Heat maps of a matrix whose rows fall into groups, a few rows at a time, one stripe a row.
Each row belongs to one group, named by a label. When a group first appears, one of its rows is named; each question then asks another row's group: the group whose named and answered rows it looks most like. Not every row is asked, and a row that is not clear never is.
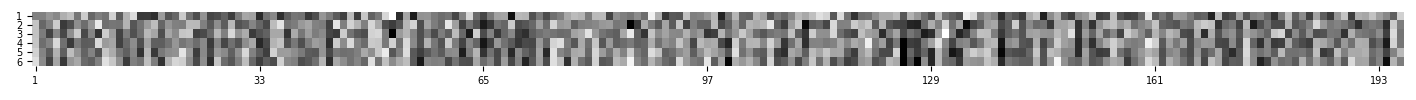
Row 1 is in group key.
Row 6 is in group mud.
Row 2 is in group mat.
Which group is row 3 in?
mud
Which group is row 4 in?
mat
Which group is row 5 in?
mud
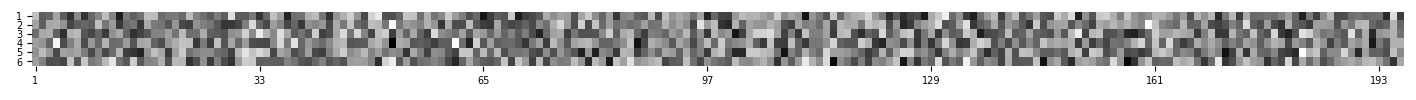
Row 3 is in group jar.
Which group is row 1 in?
mat
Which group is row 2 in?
mat
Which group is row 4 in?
mud
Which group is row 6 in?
key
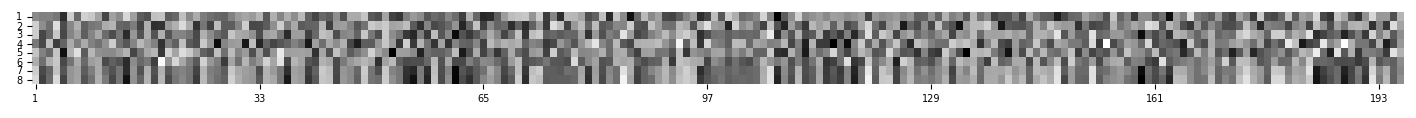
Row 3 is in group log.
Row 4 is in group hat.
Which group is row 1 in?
key
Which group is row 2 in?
mud
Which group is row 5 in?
mud
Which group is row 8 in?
log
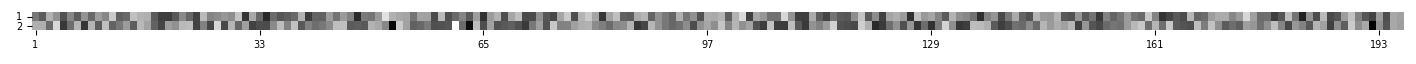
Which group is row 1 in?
hat
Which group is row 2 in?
mud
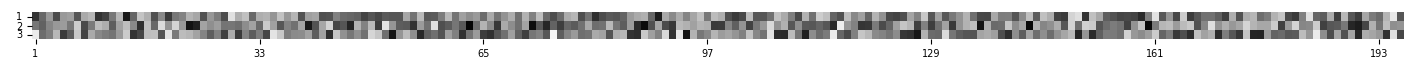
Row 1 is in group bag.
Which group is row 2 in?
log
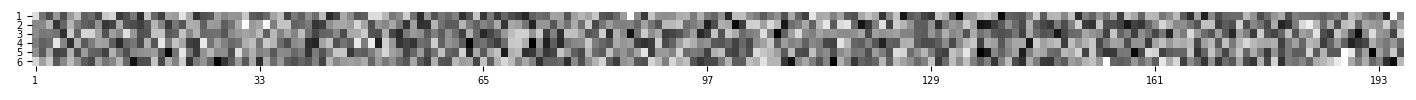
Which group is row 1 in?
mud
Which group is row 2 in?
jar
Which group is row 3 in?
key
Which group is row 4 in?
log
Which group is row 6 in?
jar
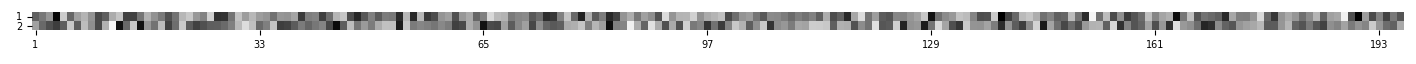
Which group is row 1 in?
bag
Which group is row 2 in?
key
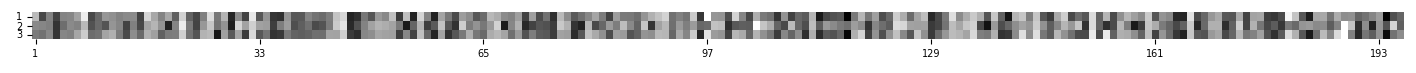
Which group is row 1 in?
hat
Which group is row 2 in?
hat
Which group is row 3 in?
hat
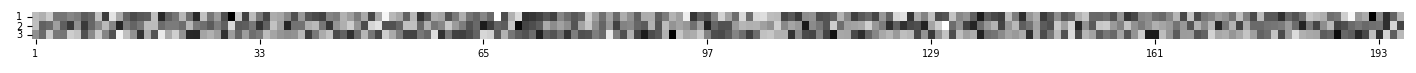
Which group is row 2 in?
mat
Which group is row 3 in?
log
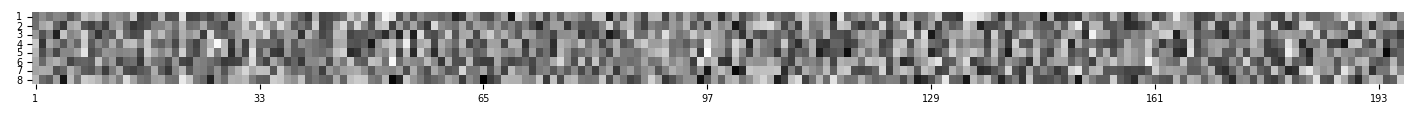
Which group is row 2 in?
jar
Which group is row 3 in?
bag
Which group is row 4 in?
hat
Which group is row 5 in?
hat
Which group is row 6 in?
mat
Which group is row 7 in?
jar
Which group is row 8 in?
key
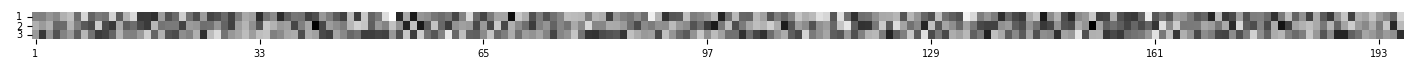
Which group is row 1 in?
key
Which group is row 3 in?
bag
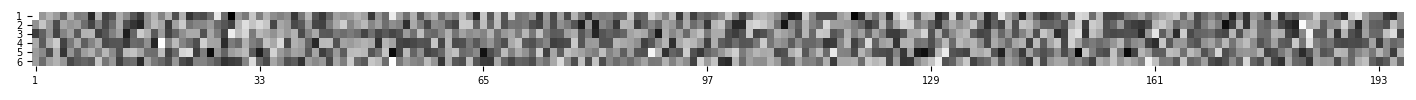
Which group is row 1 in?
jar
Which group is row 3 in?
bag
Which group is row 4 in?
log
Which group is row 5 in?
key
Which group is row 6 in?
mat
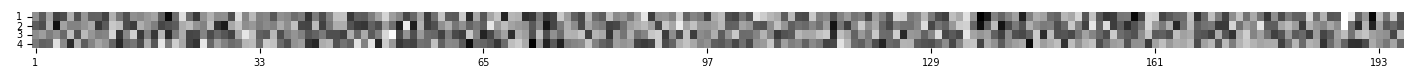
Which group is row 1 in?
hat
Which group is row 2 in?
bag
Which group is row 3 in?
key
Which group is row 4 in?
log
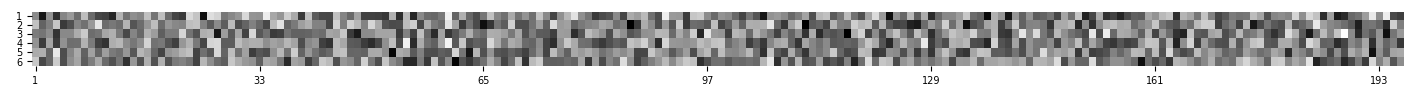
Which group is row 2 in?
mat
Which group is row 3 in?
hat
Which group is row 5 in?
mud
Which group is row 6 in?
log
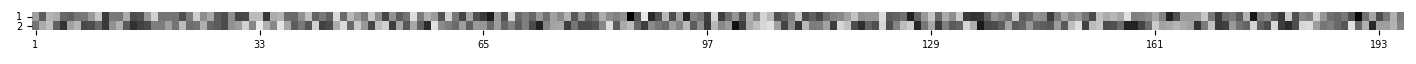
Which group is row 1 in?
mat
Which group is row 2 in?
jar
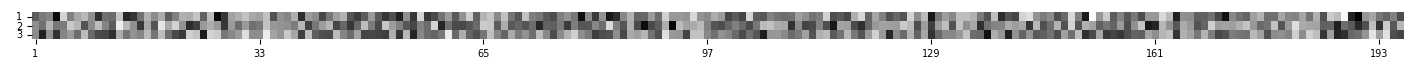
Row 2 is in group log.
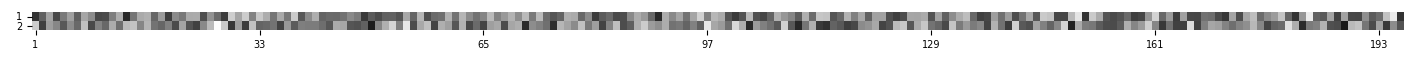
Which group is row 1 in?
bag
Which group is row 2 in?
hat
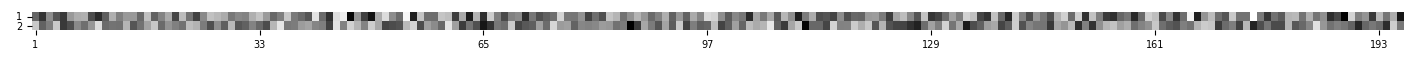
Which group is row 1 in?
hat
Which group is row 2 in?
mat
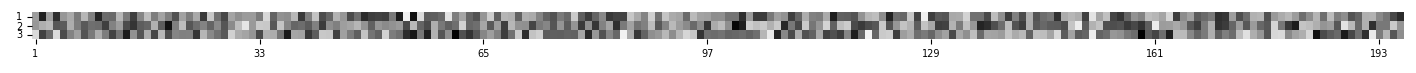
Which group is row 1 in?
bag
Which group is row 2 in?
jar
